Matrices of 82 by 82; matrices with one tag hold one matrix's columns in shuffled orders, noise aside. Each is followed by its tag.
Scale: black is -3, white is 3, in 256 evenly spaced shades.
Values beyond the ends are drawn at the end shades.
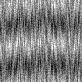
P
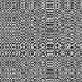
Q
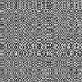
Q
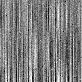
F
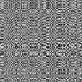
Q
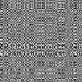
Q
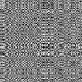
Q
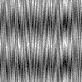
P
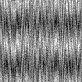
P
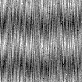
P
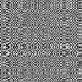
Q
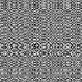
Q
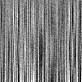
F
